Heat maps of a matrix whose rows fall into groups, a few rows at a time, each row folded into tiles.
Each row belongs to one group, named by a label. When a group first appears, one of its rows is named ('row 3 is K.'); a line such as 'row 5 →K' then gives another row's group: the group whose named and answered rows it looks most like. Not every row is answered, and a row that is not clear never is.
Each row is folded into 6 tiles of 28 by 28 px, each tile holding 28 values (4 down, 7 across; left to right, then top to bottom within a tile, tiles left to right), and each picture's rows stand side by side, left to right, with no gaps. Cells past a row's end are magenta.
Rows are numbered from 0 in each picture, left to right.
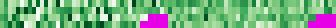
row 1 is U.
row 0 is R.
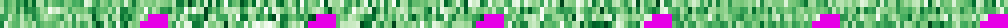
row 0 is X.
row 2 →U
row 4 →R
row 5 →R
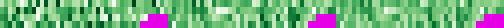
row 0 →R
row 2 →X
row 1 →X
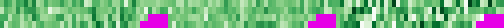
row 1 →R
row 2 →R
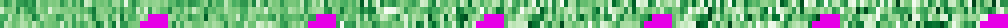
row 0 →X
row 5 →R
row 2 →X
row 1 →U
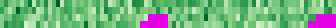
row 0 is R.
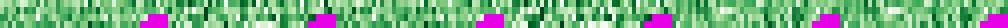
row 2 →R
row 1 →U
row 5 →X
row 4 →X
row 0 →R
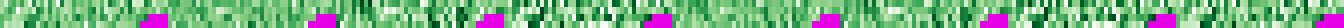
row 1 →X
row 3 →U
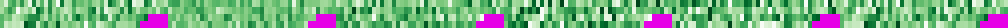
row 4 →U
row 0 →U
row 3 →R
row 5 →U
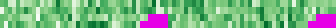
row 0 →R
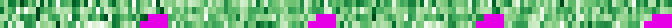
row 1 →R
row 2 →U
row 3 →R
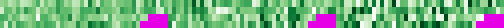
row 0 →R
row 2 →R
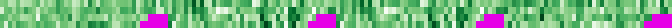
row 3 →U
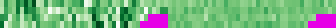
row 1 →R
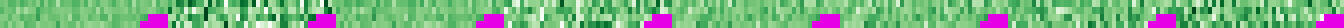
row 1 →U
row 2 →U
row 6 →X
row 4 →U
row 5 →U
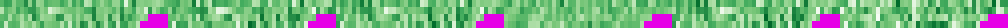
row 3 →R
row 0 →X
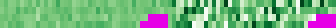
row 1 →R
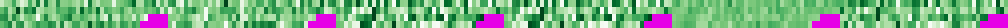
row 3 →U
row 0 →R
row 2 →U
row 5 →U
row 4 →R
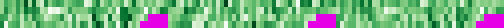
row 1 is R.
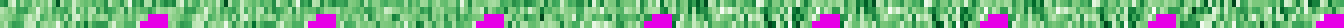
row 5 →X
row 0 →R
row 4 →X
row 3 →U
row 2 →X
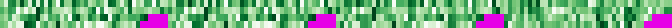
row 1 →U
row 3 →X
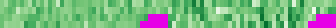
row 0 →U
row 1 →X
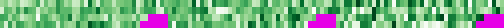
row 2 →U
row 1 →X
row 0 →R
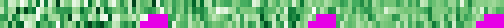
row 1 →X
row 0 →R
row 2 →X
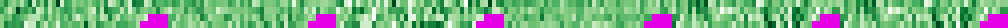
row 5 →X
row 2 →R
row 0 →R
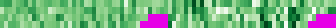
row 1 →X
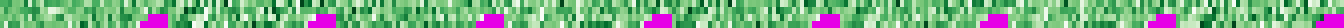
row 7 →U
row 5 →R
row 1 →R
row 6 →R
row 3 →R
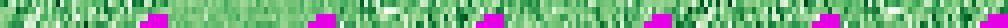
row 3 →X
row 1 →R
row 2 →X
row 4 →R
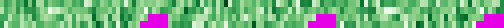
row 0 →X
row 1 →R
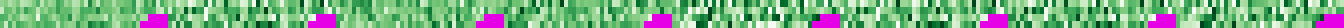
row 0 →R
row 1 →R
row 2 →X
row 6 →R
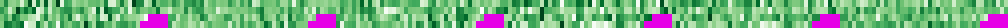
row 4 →U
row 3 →U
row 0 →R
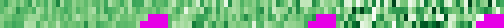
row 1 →U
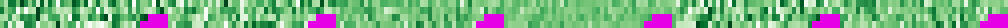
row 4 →U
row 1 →R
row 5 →X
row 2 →X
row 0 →U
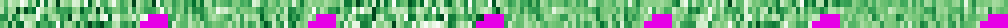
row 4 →R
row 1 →X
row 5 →X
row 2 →U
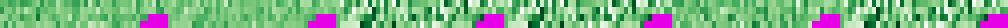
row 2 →U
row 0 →U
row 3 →U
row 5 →U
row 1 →U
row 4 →X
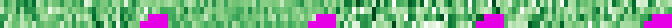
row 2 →U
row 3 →U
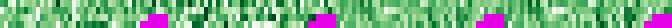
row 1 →U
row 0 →R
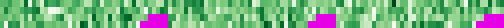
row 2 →R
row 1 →X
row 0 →X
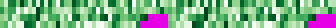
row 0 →U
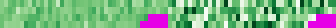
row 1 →R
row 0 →U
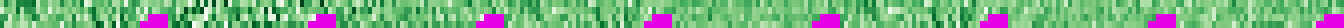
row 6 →U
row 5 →X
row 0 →X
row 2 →R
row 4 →U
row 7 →R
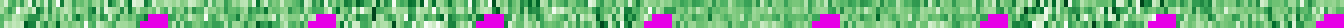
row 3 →X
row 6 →R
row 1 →R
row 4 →U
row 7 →X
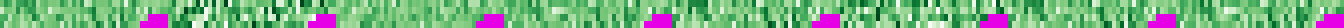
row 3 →X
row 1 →R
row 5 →U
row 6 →X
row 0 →X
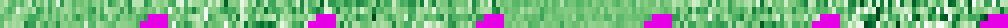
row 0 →U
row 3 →U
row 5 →U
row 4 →R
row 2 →U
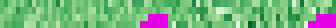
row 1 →X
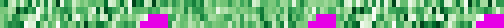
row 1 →X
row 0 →R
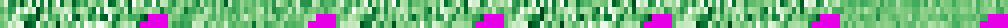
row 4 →U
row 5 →U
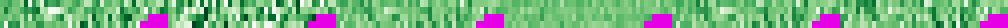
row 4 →X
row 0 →X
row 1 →U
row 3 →U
